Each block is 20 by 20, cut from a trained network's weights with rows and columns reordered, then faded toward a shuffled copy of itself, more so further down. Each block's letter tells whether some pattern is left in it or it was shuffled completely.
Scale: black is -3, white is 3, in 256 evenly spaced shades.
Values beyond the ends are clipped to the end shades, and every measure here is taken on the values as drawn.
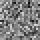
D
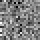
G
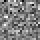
G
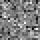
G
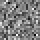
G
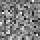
G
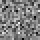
D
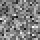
D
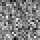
D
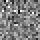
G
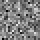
D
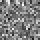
D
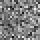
D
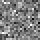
D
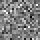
G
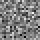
D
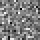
D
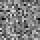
D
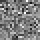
D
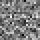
G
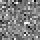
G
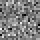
D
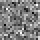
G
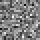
D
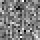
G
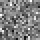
D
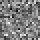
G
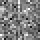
G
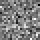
D
